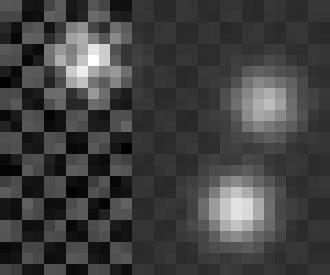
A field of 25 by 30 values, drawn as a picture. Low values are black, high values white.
Histogram: skewed, a long tail of high values. Calmest part: top right. Bumps: three. Seam: vertical, 40% of the way across, the right part calmer. Slope: none.
